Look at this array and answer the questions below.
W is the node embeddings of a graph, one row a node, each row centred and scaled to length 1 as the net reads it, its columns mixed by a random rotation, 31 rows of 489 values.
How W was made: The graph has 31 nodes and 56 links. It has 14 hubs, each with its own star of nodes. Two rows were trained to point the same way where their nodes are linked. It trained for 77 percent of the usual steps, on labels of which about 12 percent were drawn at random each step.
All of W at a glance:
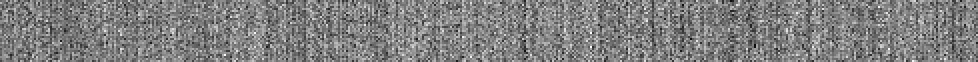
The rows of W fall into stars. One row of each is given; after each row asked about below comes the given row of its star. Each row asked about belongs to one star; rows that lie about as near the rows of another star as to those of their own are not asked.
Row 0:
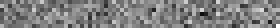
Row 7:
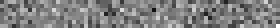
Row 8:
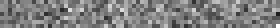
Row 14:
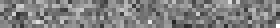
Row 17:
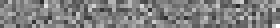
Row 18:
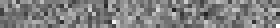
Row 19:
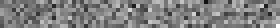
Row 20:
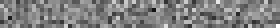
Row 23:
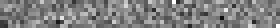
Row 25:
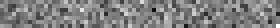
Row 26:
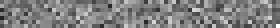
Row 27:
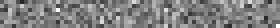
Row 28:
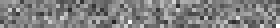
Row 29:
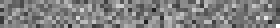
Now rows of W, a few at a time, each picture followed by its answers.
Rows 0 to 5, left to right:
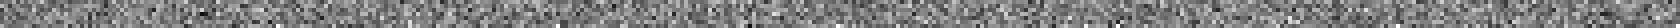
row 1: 25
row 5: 27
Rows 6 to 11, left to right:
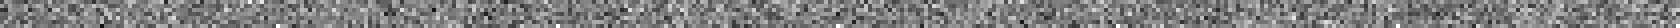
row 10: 18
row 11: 19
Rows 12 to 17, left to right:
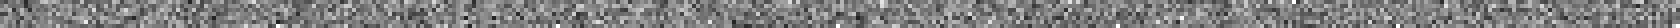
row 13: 20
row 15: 14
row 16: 28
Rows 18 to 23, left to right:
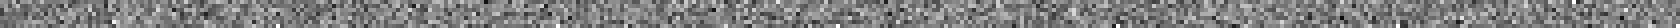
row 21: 8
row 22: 23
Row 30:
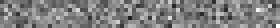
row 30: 0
